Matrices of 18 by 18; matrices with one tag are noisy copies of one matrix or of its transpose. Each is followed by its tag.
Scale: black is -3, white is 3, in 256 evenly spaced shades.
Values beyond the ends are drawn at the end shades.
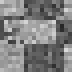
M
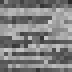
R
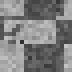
M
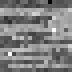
R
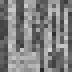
R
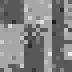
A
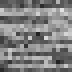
R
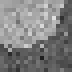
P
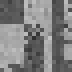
A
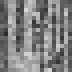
R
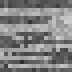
R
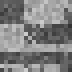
A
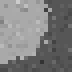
P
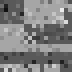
A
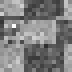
M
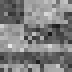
A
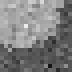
P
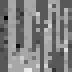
R
